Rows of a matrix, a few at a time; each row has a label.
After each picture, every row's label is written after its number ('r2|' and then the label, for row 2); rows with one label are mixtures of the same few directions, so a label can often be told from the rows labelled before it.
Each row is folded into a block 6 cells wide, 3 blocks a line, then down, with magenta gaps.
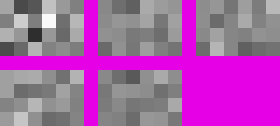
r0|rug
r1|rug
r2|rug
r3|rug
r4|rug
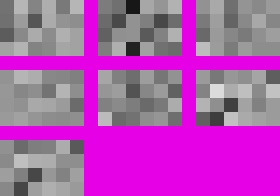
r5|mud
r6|rug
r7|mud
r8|rug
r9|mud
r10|rug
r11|rug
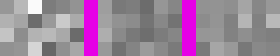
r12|rug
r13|mud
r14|rug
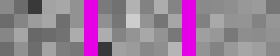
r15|rug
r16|mud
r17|rug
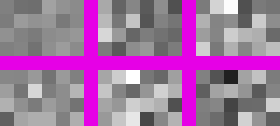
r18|rug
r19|mud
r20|rug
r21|mud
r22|rug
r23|rug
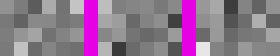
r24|rug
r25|mud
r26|mud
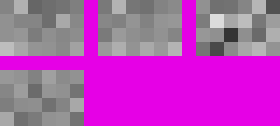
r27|mud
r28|mud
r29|rug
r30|mud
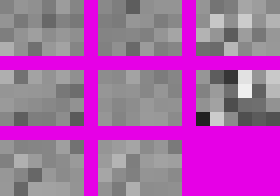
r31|rug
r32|rug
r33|rug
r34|mud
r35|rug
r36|rug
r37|rug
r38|rug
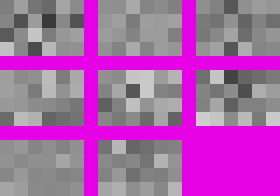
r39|rug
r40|rug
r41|rug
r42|rug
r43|mud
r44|mud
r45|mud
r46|mud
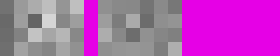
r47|mud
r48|mud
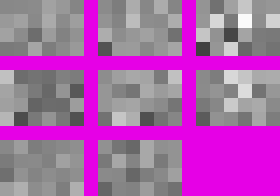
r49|rug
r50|mud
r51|rug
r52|mud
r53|rug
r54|mud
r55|mud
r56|rug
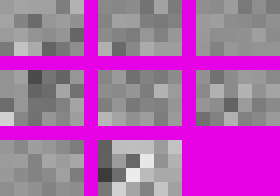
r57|rug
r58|rug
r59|rug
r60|mud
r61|mud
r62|rug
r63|rug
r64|mud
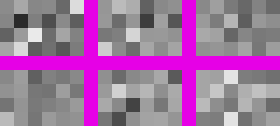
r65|rug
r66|rug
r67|mud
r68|mud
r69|rug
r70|rug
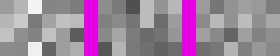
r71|rug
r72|rug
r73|rug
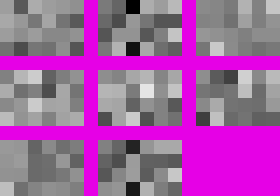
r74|mud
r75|rug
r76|rug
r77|rug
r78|rug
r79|rug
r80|mud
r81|rug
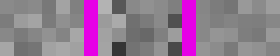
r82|rug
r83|mud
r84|rug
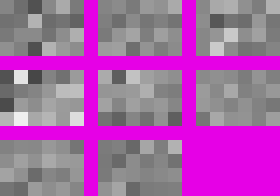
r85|rug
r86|rug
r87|rug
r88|mud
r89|mud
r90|mud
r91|rug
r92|rug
